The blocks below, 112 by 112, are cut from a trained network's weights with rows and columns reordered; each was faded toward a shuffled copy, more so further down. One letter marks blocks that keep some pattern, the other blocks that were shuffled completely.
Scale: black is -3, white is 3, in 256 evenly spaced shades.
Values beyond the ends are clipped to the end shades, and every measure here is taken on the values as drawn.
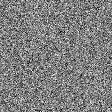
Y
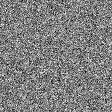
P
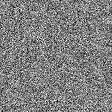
Y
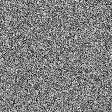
P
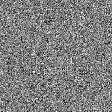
Y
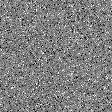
P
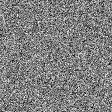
P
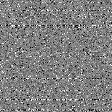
Y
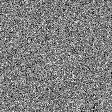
P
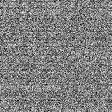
Y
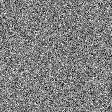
P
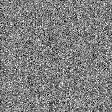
Y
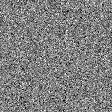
Y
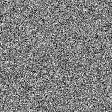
P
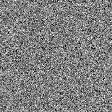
Y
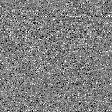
Y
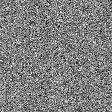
Y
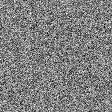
P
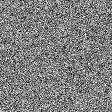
P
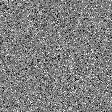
P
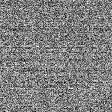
Y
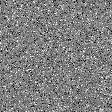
P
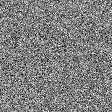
P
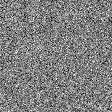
Y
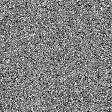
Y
